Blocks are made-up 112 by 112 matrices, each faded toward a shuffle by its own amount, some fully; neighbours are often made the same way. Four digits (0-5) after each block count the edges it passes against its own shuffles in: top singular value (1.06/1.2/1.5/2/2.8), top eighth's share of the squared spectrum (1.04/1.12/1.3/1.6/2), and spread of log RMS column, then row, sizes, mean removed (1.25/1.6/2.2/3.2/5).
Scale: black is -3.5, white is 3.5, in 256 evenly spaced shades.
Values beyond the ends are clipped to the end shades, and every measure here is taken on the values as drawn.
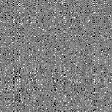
4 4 3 2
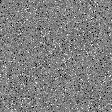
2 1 0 0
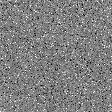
2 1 0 0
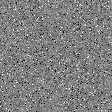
1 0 0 0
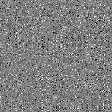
4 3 2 2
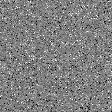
3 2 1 0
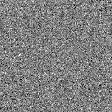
3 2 1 1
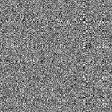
4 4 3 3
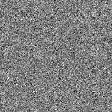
3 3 1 1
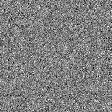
3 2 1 1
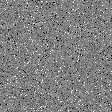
0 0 0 0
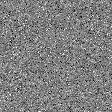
2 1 0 0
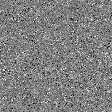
3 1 0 1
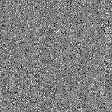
4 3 1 1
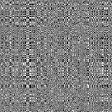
5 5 4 4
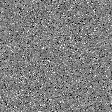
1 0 0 0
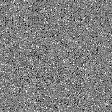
3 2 1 0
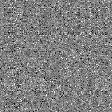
4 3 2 1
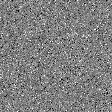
1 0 0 0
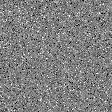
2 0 0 0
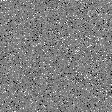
2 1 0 0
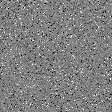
0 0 0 0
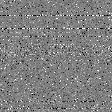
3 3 0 3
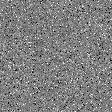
2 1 0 0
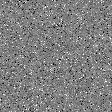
0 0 0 0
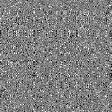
4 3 2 3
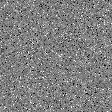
0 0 0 0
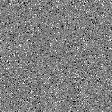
3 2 1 1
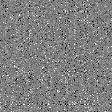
4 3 2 1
